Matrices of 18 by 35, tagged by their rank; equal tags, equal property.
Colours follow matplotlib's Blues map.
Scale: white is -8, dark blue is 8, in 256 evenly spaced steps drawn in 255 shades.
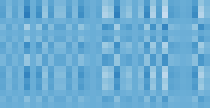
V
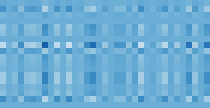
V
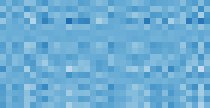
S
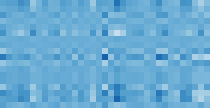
S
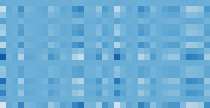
V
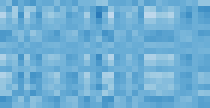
S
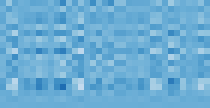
S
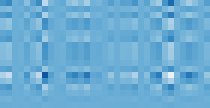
V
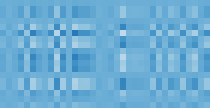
V
